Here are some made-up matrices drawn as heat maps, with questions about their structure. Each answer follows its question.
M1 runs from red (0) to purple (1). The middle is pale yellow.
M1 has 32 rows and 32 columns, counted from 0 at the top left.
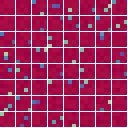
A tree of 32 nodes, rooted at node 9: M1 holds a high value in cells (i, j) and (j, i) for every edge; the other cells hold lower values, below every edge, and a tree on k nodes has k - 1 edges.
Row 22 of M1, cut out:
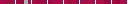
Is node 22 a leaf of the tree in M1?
yes
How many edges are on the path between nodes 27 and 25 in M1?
1
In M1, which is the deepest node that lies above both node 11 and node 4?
12
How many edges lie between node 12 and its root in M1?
1
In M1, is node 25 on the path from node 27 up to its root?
yes
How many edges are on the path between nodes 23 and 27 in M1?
7
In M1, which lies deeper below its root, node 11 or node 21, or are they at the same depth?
node 21
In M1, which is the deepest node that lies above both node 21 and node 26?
20
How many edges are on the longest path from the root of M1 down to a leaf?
8
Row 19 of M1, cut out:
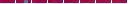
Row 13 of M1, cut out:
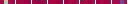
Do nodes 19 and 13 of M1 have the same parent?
no
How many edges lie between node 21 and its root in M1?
3
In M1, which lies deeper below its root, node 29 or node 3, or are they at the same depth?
node 29
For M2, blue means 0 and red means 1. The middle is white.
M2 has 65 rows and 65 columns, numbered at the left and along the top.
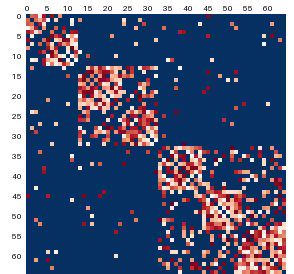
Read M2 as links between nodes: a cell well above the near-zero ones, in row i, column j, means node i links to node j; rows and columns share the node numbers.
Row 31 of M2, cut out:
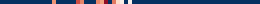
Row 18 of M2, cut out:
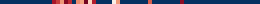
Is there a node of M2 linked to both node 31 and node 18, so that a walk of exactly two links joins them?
yes
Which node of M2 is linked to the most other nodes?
node 52
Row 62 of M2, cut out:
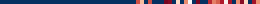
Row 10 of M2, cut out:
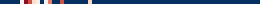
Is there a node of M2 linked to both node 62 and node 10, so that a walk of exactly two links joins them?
no
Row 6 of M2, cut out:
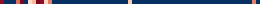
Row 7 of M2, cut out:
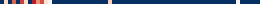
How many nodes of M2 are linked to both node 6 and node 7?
6
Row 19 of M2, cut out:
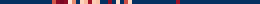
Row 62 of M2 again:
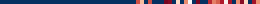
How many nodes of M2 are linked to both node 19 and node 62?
1
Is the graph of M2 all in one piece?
yes
